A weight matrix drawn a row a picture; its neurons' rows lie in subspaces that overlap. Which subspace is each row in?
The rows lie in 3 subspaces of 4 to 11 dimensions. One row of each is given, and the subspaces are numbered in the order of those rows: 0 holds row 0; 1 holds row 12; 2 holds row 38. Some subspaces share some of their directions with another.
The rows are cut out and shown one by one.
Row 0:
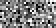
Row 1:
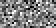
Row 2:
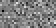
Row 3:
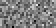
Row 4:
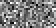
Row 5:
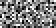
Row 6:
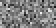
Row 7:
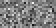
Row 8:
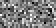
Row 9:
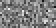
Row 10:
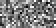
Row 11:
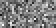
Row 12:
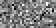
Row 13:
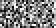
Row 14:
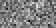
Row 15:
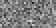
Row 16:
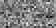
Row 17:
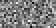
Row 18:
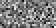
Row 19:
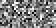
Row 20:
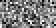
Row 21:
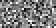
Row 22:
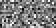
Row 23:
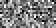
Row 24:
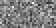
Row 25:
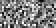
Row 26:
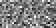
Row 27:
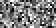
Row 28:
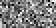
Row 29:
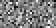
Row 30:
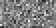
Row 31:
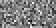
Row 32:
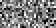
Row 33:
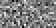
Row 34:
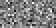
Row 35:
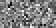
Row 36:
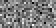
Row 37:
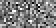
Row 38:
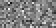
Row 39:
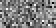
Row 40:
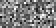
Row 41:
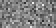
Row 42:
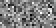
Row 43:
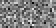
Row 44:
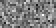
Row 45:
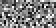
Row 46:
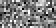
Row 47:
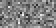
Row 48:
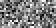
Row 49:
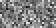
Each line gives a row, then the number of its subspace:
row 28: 1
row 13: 0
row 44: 1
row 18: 1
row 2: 1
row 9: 2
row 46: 1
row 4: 1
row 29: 0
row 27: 2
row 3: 1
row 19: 1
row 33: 1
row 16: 1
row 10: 1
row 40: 1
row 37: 1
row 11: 1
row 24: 1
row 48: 1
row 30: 1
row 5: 1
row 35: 2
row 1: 1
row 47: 1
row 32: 2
